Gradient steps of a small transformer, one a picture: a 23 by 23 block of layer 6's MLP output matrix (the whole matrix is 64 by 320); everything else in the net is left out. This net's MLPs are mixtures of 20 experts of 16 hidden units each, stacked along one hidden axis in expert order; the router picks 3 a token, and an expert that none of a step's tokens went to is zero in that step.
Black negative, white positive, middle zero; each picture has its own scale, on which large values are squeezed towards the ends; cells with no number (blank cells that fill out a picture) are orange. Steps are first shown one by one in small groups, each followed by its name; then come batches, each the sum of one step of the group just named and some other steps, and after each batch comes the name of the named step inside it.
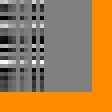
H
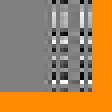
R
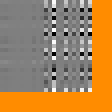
H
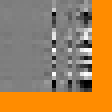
R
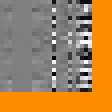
H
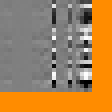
H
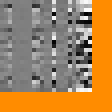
H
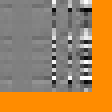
R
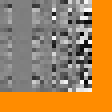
R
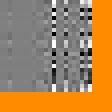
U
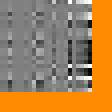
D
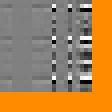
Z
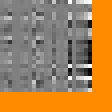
D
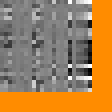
D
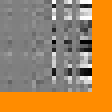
D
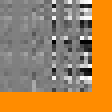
D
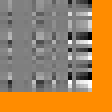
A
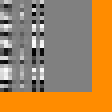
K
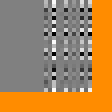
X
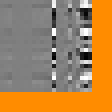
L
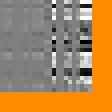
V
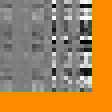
V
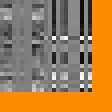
K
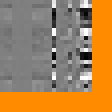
L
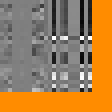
K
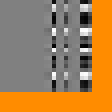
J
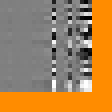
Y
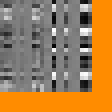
J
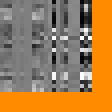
J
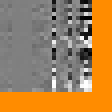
Y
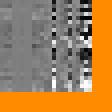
Y
